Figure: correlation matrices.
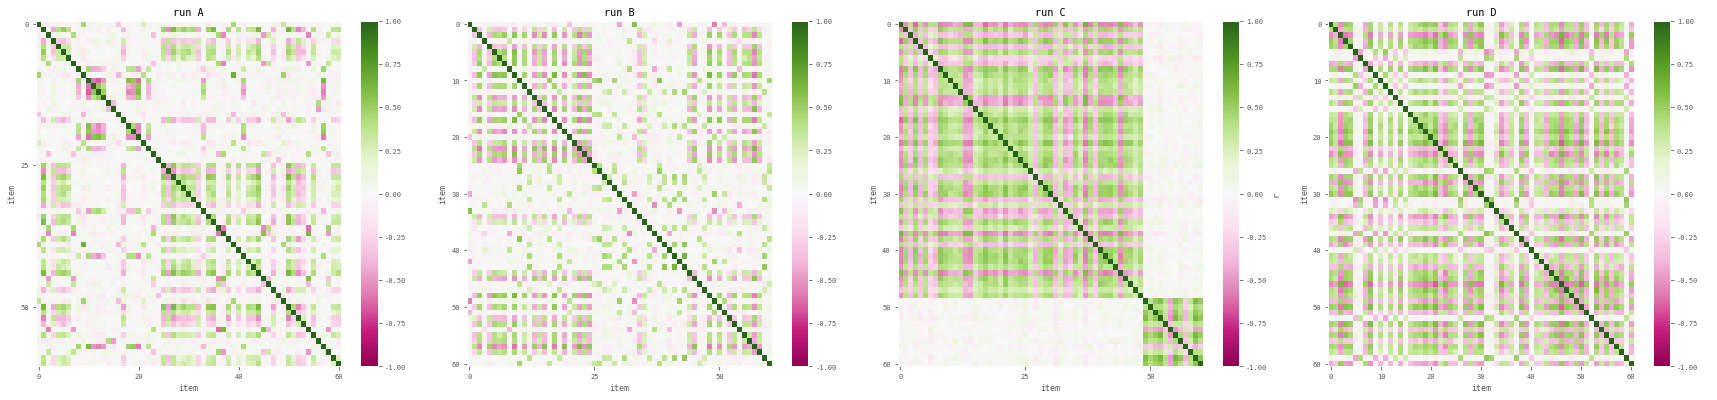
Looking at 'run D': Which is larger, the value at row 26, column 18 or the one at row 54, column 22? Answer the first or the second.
the second
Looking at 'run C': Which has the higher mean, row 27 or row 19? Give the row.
19
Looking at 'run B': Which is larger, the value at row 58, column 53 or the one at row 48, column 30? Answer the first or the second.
the first
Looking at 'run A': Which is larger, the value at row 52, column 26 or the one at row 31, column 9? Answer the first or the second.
the first
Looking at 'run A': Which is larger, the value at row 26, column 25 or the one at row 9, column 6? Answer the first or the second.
the second
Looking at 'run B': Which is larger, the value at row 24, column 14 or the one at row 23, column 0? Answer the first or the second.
the second
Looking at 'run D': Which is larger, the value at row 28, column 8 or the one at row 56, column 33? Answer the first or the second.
the second
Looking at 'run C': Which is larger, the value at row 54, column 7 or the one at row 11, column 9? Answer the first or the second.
the second
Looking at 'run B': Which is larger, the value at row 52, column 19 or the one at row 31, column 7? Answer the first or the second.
the first
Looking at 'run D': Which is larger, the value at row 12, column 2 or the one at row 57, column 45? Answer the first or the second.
the second
